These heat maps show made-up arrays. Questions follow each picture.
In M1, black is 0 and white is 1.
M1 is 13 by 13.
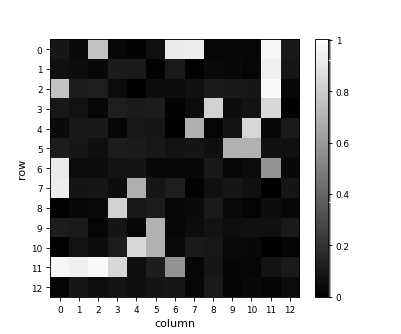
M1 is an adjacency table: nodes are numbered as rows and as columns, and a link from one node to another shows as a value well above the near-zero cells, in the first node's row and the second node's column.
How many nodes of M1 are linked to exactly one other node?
3
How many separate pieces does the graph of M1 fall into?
2
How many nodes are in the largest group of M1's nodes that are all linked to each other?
3
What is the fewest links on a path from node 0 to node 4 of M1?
2
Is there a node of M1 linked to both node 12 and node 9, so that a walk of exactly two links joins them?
no
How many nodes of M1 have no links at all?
1
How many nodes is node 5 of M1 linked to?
2
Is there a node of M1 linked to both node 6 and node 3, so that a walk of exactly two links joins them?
yes
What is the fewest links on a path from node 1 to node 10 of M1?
5
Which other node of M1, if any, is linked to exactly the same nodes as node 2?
node 6
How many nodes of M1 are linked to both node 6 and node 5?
0
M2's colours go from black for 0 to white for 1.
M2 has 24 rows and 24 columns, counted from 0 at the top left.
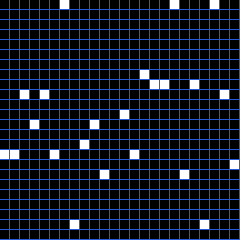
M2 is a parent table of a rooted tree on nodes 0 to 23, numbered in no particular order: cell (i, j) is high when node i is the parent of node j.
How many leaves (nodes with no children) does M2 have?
13
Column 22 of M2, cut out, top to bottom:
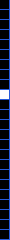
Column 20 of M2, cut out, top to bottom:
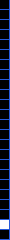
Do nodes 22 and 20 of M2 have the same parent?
no
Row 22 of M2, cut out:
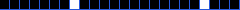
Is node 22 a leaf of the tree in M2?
no
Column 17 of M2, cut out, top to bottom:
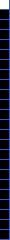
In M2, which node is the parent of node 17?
0
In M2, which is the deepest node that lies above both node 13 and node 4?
9
